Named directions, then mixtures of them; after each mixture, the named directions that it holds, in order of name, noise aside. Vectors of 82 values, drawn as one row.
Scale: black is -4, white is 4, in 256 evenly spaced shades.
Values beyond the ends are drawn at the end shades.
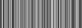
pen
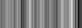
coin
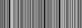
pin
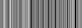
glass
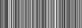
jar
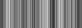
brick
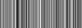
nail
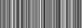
nail, pin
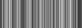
brick, coin, pen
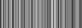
pen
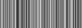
nail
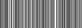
jar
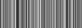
nail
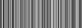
pen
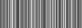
jar, nail, pin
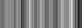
coin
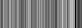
coin, glass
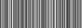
jar, nail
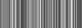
coin, nail, pin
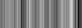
coin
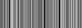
pin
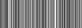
jar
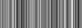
coin, nail, pen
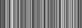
brick, pin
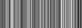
brick, coin, pin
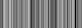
brick, glass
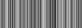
brick, jar, nail
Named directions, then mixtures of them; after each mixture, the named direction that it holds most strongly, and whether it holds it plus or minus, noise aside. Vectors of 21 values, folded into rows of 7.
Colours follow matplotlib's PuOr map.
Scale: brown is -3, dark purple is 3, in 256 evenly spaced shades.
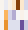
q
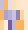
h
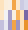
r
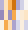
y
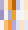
y, plus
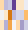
r, minus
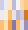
r, minus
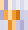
h, minus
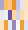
y, plus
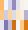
y, minus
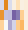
h, plus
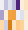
q, minus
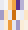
y, plus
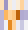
h, minus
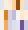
q, plus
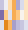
y, plus
